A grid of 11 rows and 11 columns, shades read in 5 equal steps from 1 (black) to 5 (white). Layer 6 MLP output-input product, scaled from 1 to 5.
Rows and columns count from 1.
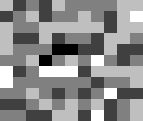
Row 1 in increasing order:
2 2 3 3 3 3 3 4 4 4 4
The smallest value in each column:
2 2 2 1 1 1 2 2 2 2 2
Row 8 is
5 3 3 3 3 3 3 2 3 3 4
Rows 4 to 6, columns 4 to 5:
4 2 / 3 1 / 1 3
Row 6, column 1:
3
